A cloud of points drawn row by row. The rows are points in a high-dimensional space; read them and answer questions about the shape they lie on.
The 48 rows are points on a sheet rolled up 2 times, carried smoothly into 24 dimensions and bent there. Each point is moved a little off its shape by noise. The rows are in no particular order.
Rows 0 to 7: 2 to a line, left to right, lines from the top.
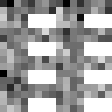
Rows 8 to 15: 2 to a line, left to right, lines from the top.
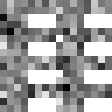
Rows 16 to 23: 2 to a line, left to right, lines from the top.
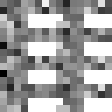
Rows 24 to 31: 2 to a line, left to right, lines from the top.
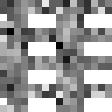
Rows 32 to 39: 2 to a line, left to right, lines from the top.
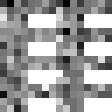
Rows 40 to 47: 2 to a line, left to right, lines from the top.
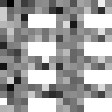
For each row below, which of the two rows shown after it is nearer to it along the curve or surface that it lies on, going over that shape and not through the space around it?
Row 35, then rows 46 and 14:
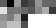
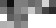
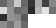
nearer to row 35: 14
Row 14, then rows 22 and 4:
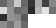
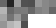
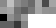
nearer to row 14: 4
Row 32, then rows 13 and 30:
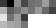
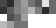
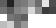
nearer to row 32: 30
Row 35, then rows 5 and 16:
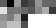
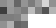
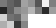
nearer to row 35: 16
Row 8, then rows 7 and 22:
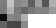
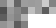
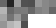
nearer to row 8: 7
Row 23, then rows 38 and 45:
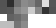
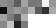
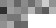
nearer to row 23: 38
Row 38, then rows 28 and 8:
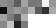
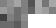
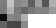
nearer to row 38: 8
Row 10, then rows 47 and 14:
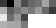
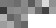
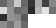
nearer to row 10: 14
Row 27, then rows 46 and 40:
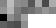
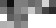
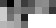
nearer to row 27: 40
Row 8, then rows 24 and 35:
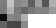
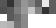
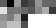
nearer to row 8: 35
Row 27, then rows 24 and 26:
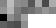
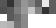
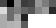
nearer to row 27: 26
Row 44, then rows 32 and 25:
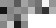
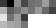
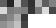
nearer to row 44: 32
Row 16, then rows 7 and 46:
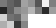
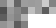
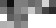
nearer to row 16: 46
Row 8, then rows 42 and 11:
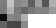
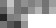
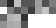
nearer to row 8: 42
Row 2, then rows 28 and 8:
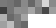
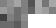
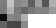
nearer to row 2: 8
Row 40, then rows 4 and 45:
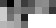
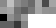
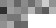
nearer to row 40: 4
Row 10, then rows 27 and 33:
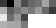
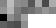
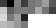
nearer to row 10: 33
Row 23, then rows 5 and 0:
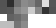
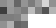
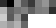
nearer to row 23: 0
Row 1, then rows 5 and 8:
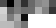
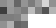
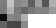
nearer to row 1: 8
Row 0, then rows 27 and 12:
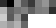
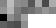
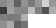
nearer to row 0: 27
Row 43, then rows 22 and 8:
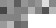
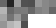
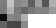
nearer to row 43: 8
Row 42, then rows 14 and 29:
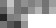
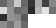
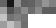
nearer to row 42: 14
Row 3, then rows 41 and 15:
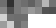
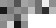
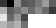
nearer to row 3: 15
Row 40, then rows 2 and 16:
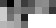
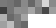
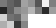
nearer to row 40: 16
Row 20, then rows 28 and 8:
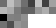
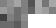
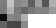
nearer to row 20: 8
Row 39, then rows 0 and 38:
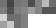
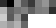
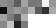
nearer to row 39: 0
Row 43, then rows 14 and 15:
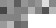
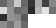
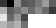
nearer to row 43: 14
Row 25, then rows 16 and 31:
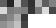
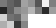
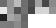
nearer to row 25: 31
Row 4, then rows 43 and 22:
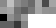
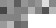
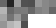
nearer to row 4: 43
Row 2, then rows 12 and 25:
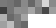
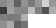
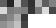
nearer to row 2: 12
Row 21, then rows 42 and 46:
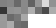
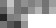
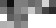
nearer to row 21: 42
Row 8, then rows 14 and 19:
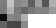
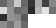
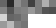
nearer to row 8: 14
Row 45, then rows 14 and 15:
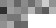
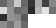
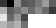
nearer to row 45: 14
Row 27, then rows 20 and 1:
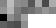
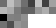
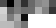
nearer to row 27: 20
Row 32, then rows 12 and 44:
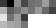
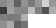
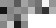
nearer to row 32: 44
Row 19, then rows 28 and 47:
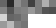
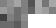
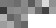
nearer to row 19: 47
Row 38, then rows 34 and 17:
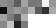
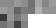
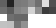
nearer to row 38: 17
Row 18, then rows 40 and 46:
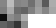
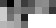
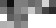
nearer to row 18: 40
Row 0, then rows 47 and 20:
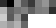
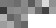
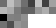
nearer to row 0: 20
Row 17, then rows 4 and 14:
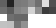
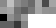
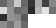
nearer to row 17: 14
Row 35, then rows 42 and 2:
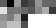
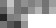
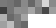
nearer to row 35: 42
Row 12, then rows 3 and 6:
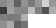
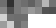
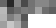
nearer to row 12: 3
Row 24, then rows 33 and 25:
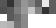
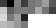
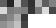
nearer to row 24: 33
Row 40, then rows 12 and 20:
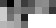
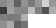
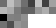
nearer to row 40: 20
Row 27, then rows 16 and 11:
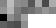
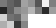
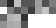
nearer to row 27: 11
